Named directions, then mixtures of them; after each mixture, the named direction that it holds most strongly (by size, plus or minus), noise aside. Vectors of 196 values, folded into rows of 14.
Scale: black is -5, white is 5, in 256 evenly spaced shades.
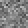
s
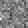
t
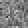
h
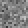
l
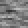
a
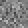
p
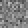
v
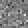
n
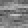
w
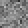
s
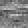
w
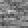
a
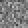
v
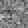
t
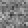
t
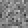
h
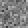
l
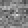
w
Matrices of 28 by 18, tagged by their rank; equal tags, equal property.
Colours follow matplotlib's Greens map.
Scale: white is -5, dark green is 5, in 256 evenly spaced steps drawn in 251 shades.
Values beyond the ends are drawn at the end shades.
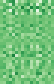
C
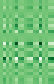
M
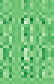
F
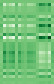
M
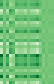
M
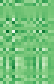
F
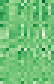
C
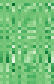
F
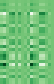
M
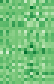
C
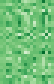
C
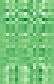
F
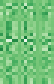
F
